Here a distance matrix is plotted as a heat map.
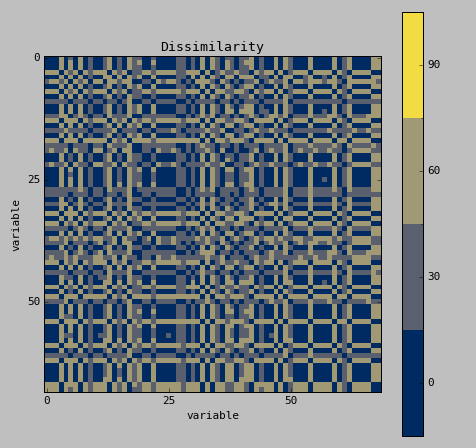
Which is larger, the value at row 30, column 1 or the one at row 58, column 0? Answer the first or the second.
the first
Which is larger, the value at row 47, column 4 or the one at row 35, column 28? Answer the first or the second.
the first
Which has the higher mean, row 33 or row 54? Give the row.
54
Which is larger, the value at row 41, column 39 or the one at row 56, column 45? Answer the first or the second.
the first
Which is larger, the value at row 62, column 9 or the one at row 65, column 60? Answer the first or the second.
the first
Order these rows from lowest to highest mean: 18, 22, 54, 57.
57, 18, 22, 54
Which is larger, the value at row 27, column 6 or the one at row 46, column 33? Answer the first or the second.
the first
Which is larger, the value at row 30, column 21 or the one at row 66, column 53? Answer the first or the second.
the first
